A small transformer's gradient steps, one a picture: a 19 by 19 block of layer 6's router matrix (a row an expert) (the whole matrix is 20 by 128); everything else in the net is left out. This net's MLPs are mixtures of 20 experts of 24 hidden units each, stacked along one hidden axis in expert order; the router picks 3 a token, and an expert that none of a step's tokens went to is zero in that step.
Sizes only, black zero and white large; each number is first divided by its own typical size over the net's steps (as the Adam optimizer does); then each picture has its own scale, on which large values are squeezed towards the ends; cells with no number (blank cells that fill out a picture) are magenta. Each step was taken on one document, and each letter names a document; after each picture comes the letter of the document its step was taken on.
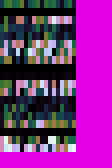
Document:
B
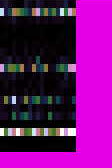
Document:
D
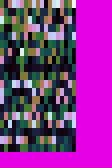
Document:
B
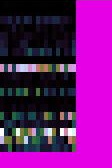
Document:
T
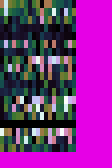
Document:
D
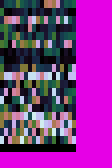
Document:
T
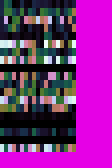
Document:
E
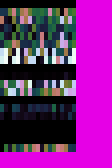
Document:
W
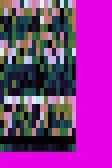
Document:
E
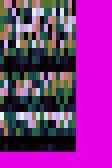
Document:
B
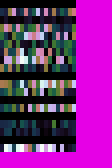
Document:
W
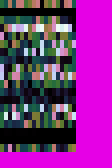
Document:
B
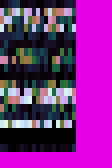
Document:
B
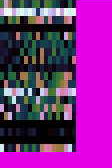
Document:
E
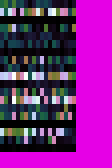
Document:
D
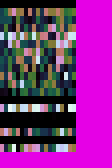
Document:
W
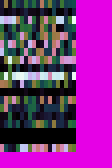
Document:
E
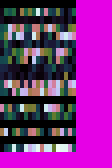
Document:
W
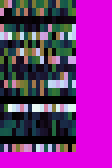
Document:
W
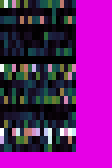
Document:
T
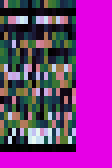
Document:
T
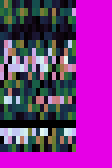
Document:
E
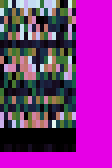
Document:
B
